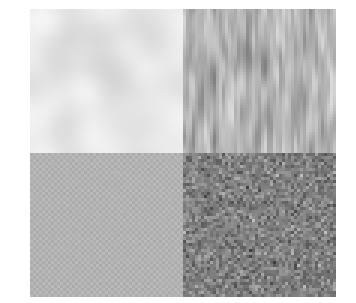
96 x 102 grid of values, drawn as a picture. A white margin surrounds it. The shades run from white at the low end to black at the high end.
The table splits into 2 rows of 2 panels. Panel 1,1: very low, smooth, faint in contrast. Panel 1,2: low, streaked downward. Panel 2,1: low, checkered, faint in contrast. Panel 2,2: middling, fine-grained.
